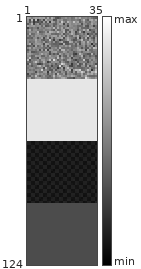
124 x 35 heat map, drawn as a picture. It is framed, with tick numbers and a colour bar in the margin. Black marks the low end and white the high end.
The table splits into 4 rows of 1 panel. Panel 1,1: middling, fine-grained, strong in contrast. Panel 2,1: very high, flat. Panel 3,1: very low, checkered, faint in contrast. Panel 4,1: low, flat.
